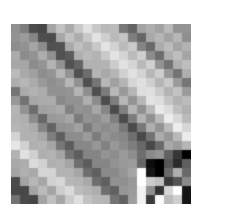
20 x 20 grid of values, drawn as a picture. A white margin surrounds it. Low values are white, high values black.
Neither half mirrors the other. No overall slope runs across the table. The grain runs diagonally down to the right. Values change most from cell to cell in the bottom right. The bottom right is the ninth with the highest average. In the bottom right lies a patch that is rougher than the rest.
